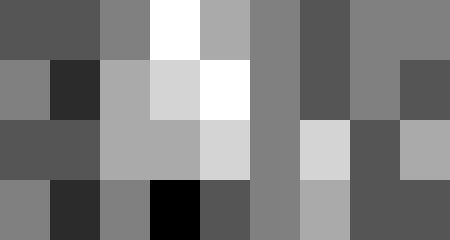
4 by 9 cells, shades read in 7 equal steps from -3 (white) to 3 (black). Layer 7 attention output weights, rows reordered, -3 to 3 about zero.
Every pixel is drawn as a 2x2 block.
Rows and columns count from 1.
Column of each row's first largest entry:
1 2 1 4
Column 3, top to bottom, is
0 -1 -1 0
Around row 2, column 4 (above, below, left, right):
-3 -1 -1 -3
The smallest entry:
-3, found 2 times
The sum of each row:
-1 -2 -4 7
